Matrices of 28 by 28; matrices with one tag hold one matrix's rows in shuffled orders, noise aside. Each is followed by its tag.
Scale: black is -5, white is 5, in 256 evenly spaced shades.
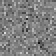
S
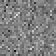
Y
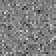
S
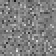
Y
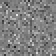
Y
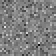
S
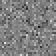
S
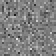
Y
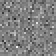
Y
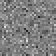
S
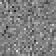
Y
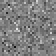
Y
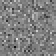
Y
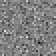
S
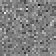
S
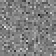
S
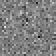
S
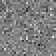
S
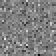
S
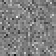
Y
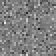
S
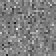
Y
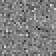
S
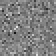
Y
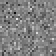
Y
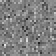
S
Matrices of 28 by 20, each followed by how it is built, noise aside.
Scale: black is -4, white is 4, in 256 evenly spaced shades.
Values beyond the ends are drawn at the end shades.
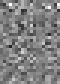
low rank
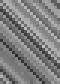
Toeplitz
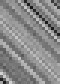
Toeplitz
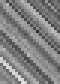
Toeplitz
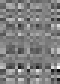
low rank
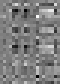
low rank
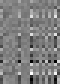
low rank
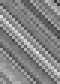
Toeplitz
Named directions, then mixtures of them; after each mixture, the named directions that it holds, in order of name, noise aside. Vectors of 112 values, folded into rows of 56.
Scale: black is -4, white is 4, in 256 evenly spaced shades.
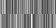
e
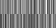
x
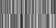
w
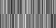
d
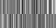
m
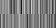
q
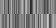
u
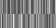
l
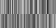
e, u, x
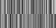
d, m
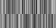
e, m, u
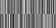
d, w, x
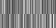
d, e, w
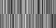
d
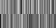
q, x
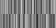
w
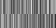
m, q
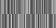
d, m, u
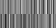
x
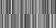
e, w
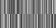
d, m, w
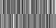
l, m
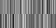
d, l, x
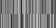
q, w
